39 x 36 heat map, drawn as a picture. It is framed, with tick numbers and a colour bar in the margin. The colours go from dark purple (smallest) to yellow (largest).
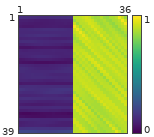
The table splits into one row of 2 panels. Panel 1,1: very low, streaked across, faint in contrast. Panel 1,2: very high, slanting down to the right, faint in contrast.
